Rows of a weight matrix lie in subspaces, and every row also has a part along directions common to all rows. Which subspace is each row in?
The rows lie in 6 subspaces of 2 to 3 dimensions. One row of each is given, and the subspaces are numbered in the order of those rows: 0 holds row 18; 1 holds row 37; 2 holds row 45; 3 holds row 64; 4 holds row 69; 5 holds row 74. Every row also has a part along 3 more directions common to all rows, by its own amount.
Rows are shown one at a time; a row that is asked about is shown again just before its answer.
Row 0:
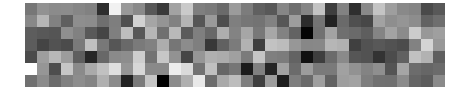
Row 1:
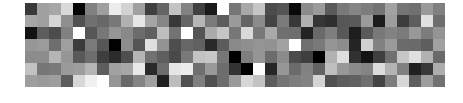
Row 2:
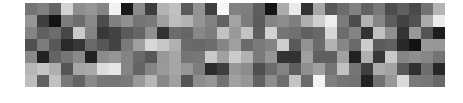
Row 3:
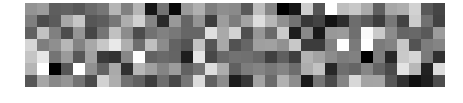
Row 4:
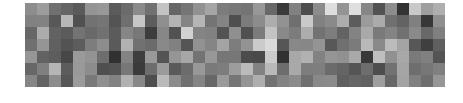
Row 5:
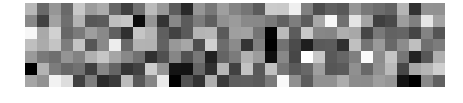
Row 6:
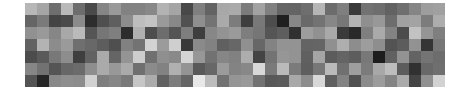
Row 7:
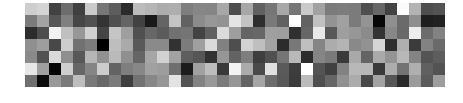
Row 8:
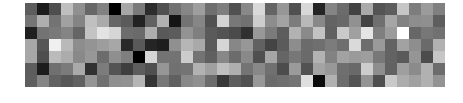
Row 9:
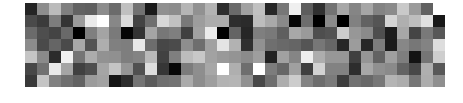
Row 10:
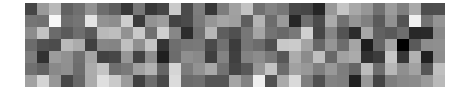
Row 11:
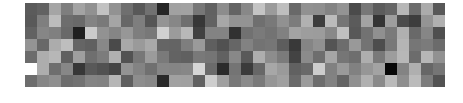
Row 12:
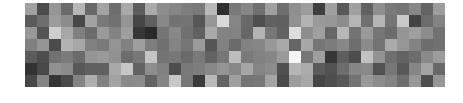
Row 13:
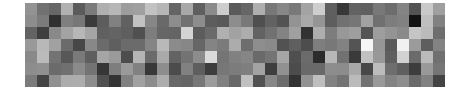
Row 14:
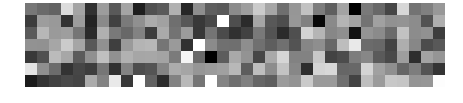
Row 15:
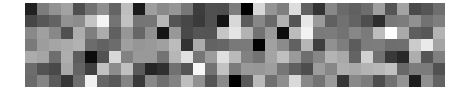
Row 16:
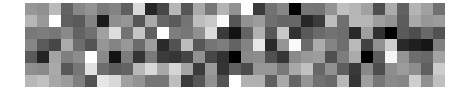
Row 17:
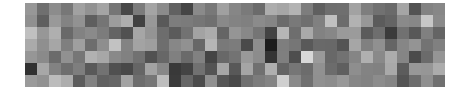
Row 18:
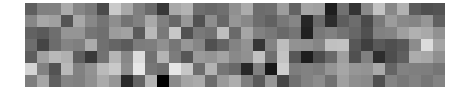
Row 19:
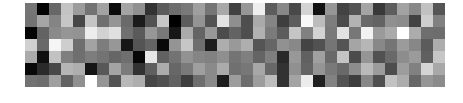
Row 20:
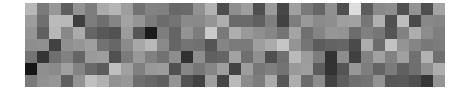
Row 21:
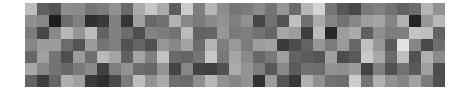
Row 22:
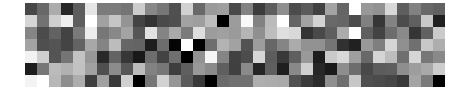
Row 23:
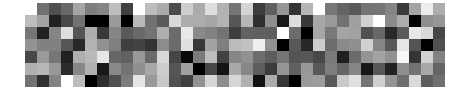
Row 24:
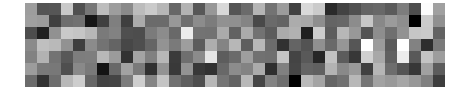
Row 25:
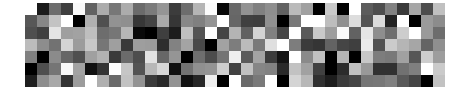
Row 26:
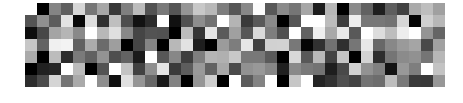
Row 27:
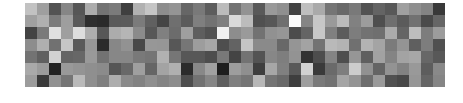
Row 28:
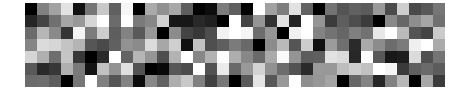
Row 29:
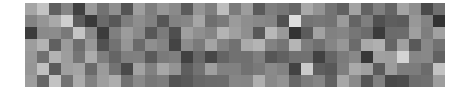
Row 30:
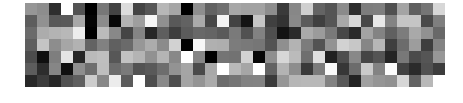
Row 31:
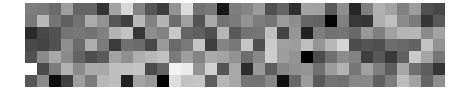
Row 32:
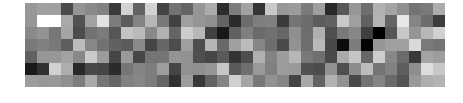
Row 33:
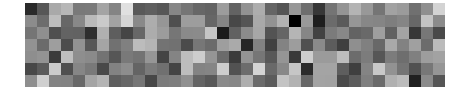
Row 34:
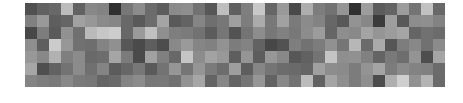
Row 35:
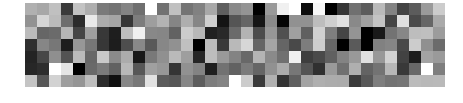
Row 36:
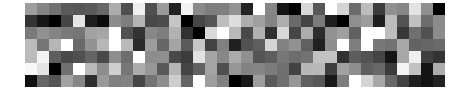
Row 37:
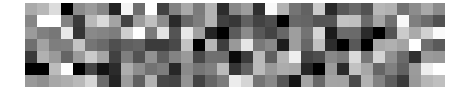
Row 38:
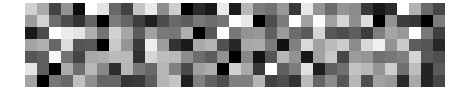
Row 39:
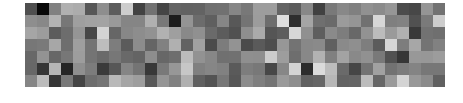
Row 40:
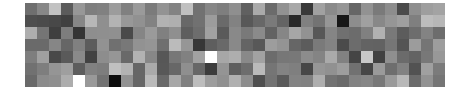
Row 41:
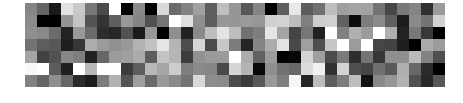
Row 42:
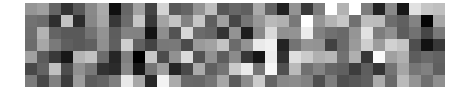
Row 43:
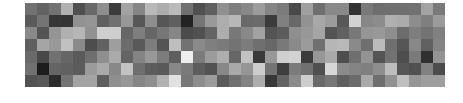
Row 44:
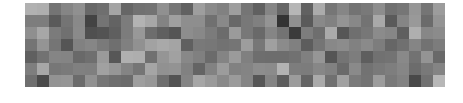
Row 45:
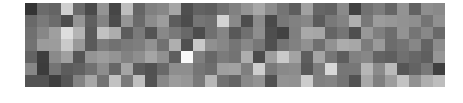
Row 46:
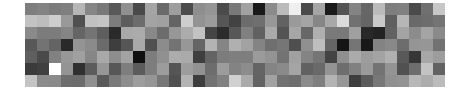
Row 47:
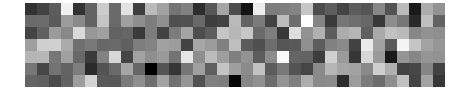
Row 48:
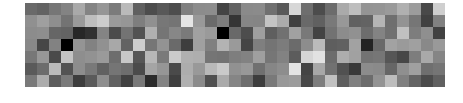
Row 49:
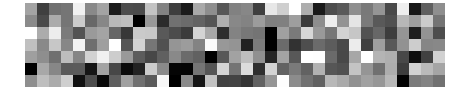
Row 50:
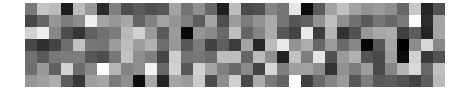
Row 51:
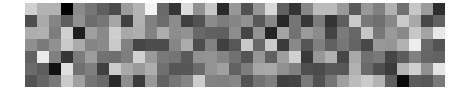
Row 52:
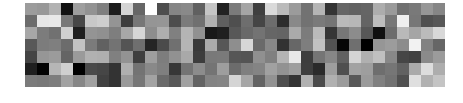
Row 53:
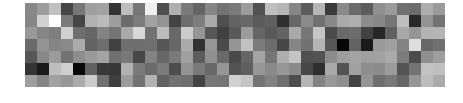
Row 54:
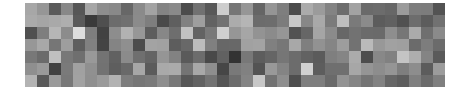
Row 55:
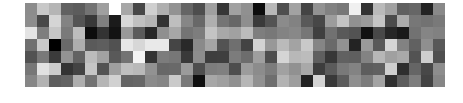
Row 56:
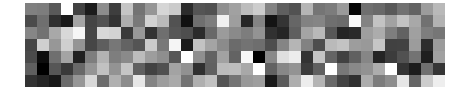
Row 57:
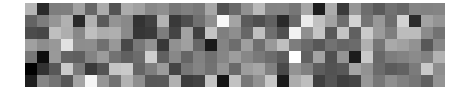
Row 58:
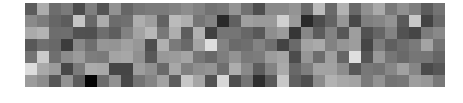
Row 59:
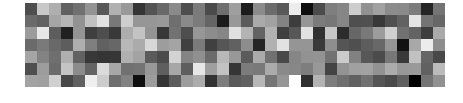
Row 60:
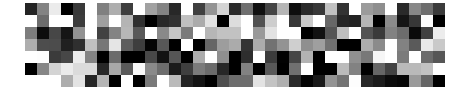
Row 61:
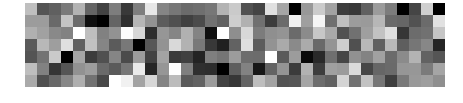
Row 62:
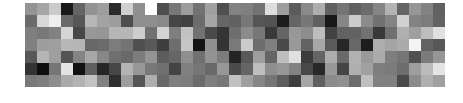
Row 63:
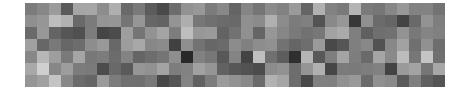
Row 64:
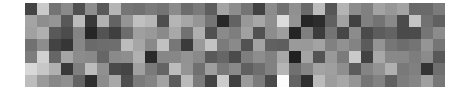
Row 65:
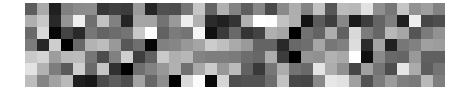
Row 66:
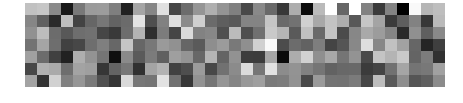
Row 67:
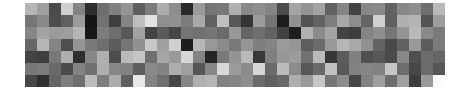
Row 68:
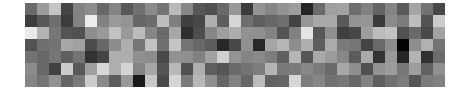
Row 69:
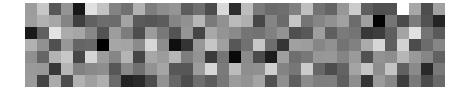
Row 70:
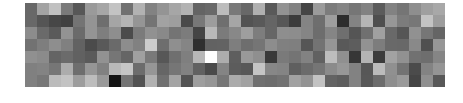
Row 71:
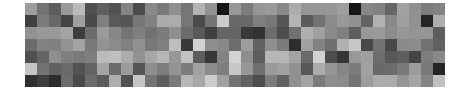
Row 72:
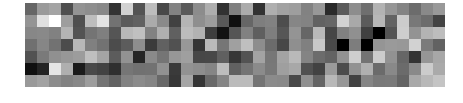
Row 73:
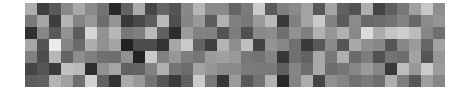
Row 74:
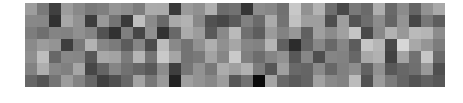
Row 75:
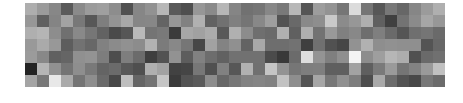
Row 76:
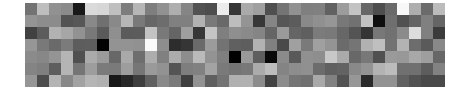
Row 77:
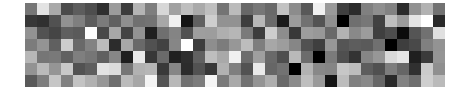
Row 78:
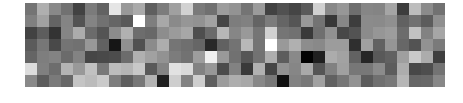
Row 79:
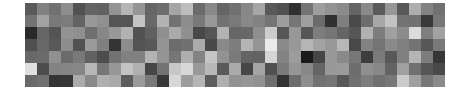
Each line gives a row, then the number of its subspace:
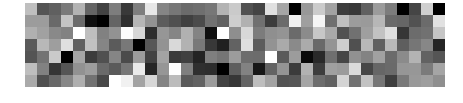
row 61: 4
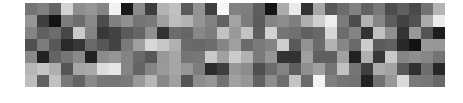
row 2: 1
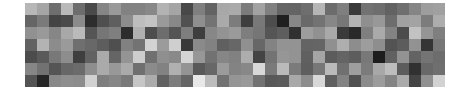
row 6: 2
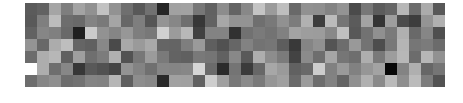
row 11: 2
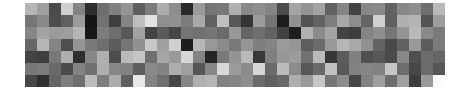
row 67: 2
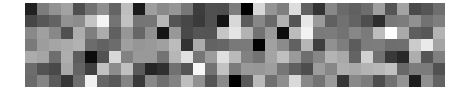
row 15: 5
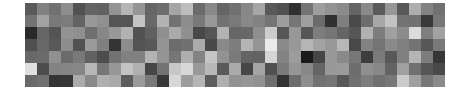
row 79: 0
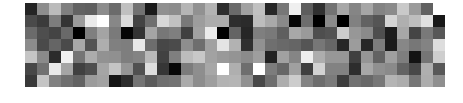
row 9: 4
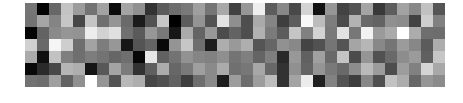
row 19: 3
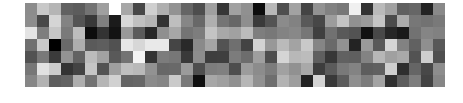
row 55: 3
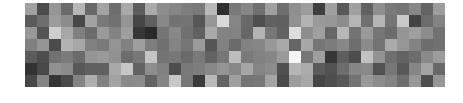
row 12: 3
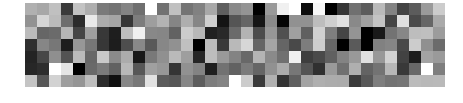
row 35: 1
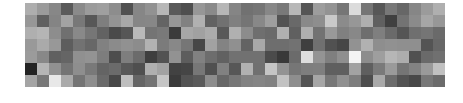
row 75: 0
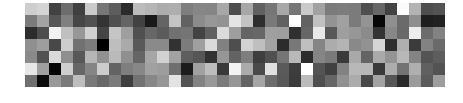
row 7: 4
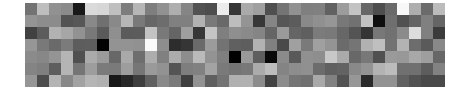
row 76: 4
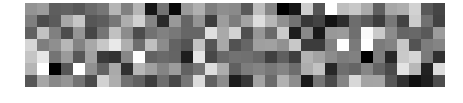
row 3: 1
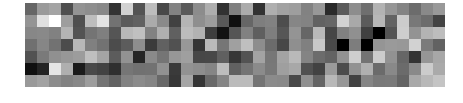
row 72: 1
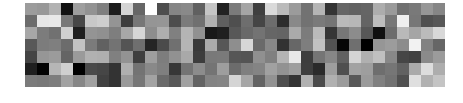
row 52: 1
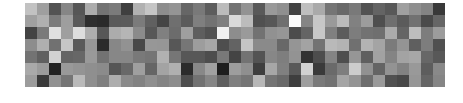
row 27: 4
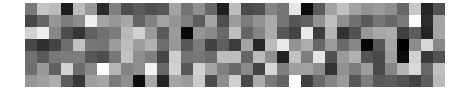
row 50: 5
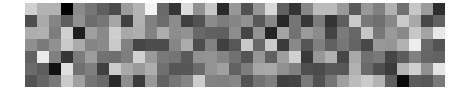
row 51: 1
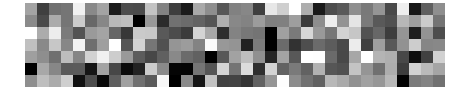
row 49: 0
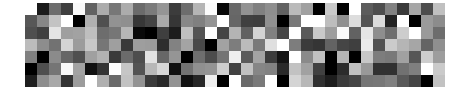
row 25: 3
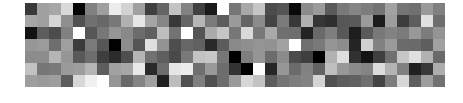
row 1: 0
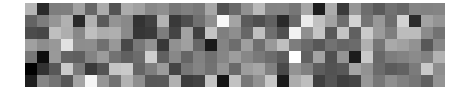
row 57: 3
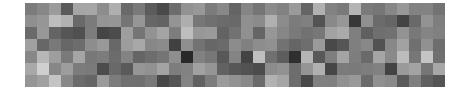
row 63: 2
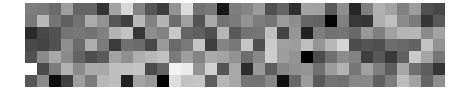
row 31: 0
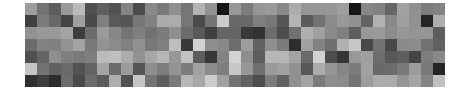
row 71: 2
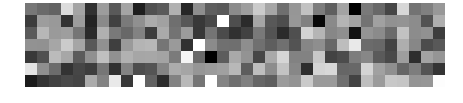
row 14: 2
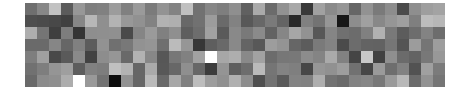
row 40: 4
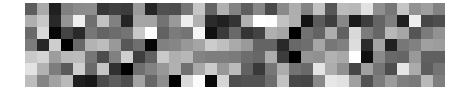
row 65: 3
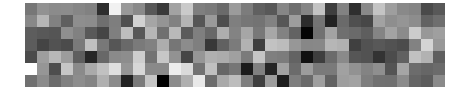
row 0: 0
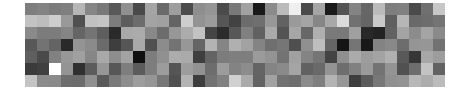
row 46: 1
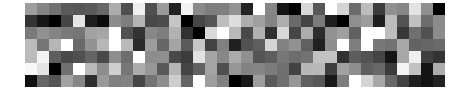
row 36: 1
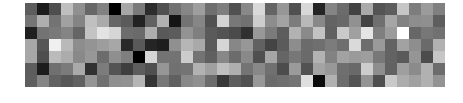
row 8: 3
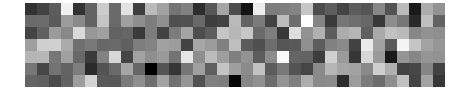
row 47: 5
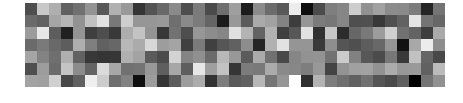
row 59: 5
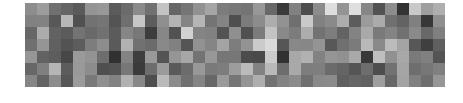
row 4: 0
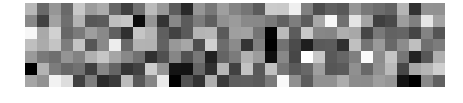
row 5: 0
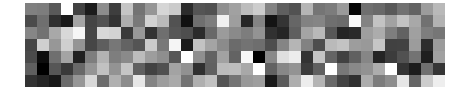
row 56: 2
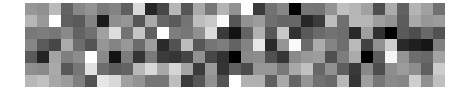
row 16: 5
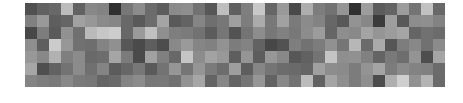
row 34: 3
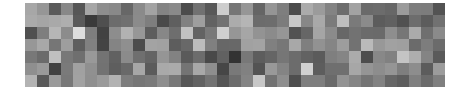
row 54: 4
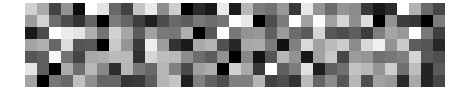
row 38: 4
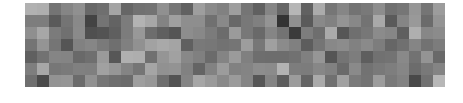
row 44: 2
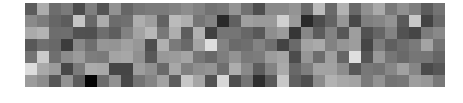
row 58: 3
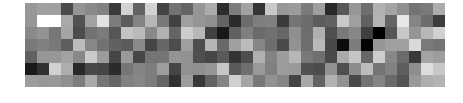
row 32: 1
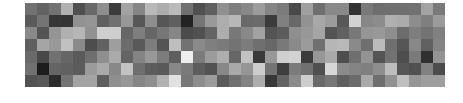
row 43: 2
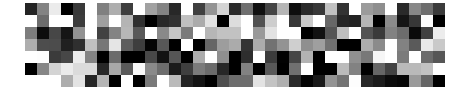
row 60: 2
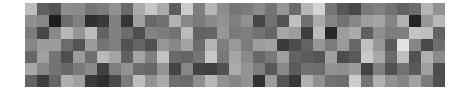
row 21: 5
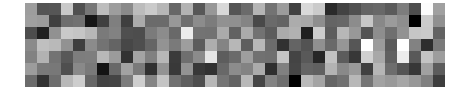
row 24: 5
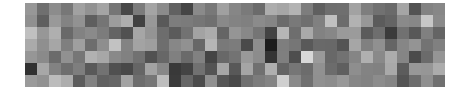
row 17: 0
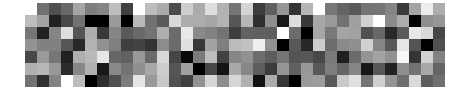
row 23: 5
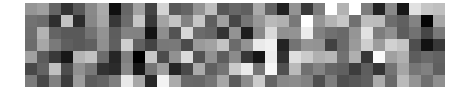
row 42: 0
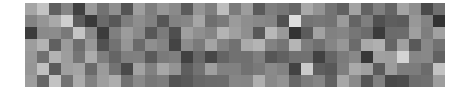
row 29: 4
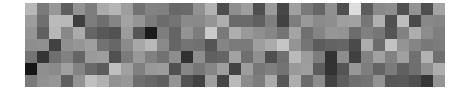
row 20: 3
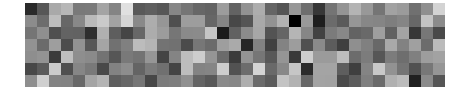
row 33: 4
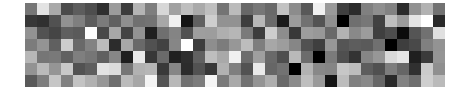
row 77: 4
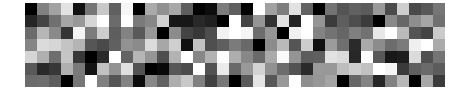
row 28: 5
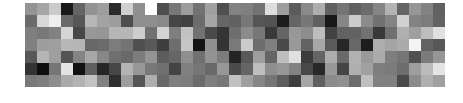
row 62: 1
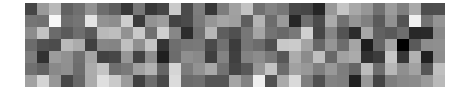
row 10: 5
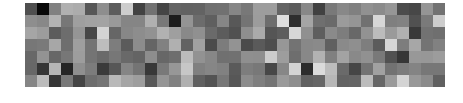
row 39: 4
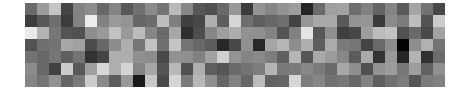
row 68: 5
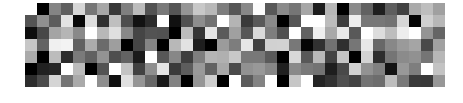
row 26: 3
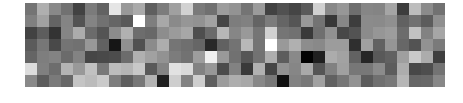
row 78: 0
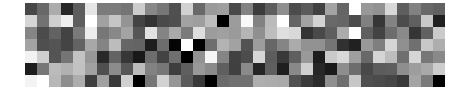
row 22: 2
